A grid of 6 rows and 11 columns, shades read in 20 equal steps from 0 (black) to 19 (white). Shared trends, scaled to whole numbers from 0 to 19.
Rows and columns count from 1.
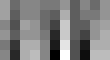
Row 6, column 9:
1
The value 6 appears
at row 3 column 2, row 5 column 8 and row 6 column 8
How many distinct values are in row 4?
7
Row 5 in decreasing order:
17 13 13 13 13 10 9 6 4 2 2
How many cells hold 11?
9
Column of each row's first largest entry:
1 7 7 7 7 7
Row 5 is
9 4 13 13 10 2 17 6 2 13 13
